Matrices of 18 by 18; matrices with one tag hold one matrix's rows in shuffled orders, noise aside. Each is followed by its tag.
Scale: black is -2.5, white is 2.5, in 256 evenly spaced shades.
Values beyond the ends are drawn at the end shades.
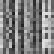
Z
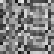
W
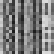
Z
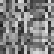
W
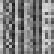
Z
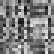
W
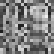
W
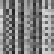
Z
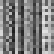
Z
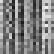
Z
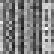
Z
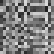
W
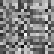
W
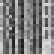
Z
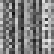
Z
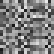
W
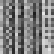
Z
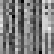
Z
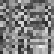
W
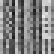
Z
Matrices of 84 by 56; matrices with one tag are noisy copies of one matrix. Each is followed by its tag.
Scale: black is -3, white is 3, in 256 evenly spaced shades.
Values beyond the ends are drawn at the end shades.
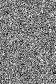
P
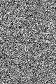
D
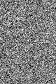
D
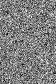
P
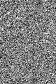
D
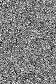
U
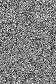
U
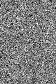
D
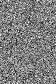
U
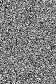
U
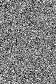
U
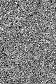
D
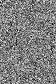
U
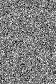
P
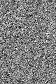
D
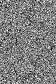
U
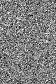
D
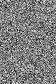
U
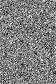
P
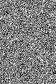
P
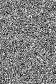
P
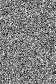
P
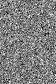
P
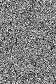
U
